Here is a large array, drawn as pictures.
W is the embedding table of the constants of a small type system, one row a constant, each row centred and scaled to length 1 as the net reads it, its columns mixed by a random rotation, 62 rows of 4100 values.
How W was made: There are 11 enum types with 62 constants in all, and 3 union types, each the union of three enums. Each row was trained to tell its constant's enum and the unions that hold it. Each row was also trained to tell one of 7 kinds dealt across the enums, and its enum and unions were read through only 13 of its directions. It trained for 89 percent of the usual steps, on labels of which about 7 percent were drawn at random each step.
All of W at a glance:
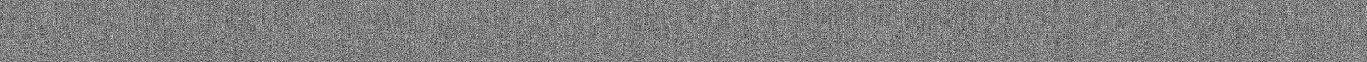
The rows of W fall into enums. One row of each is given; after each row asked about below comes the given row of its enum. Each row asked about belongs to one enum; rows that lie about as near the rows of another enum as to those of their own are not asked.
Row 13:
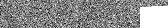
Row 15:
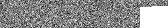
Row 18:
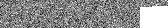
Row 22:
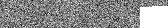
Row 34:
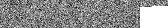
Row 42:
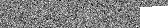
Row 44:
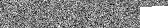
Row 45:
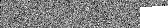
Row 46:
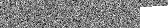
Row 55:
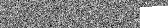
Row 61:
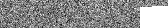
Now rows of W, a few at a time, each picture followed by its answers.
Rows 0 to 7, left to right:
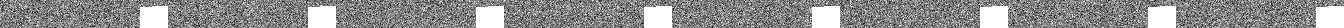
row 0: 22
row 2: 42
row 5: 15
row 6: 22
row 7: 15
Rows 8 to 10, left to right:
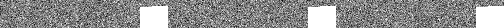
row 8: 13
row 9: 42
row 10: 13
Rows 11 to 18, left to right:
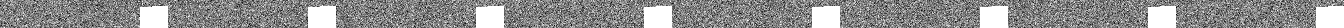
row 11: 22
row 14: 13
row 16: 44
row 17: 15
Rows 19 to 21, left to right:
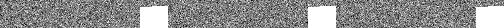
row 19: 15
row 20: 13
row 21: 18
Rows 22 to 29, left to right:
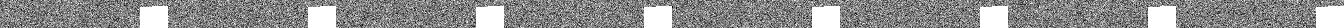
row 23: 44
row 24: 13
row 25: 61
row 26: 34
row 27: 61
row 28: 34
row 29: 13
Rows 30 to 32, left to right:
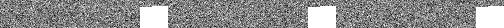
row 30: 34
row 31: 55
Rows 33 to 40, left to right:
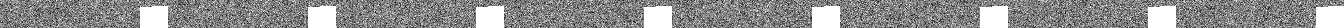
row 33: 61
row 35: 45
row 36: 18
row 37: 34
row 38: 18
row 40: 22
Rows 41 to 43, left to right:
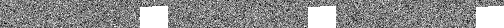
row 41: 22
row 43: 42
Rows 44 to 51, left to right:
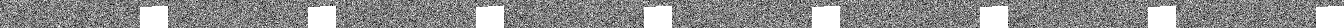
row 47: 34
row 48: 18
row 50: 45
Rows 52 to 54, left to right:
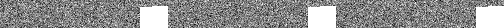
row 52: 18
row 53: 61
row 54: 34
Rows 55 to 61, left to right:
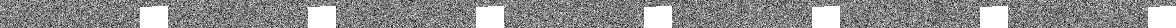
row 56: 18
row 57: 46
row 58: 22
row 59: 42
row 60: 45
